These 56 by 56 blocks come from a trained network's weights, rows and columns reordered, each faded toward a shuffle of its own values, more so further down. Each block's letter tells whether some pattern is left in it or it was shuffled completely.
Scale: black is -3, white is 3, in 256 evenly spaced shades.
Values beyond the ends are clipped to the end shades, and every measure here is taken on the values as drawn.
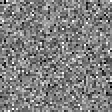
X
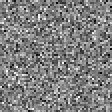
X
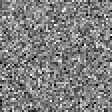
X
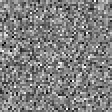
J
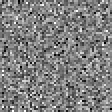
J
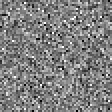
X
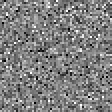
X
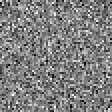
X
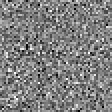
J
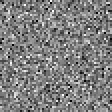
X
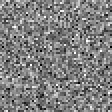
X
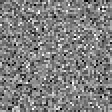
X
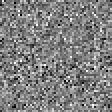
J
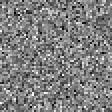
X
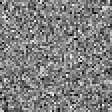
X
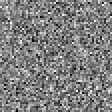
X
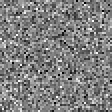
X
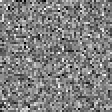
J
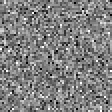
X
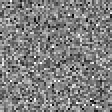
X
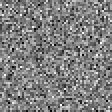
X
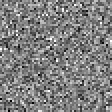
X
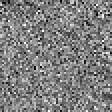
J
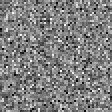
X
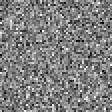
X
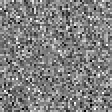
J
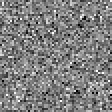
X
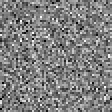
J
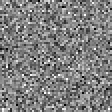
J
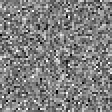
J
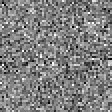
J
